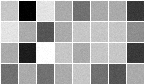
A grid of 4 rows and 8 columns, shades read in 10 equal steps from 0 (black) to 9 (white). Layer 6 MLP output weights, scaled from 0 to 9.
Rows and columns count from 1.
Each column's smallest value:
4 0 3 6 4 4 3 2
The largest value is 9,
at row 3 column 3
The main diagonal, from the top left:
7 6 9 6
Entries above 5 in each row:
5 6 6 4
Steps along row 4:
up down up up down down up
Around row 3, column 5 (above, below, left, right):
7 7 7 7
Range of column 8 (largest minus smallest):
4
